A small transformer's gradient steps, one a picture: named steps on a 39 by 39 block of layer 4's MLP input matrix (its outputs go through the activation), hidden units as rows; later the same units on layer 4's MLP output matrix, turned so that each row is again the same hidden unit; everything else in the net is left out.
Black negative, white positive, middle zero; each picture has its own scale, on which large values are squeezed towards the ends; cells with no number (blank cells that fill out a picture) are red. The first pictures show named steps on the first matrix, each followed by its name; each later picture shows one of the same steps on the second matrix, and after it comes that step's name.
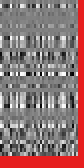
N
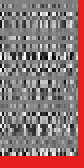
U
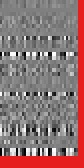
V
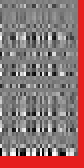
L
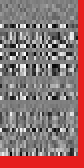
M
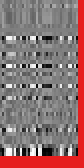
N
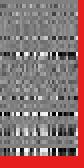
U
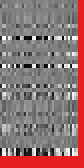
L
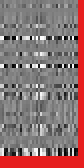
L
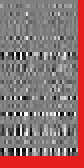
U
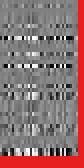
L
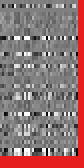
V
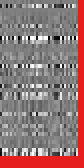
M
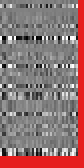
M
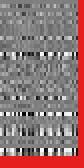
U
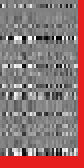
M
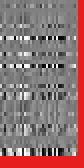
L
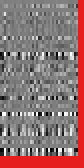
U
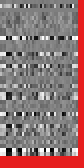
V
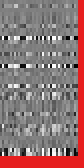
L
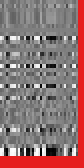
N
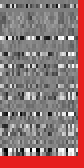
V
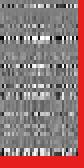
M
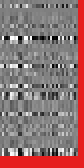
M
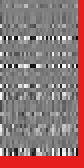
L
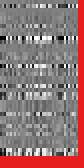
M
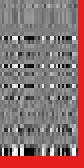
N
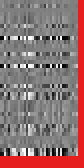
L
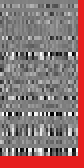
U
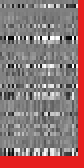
M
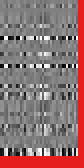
L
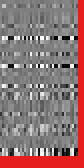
L
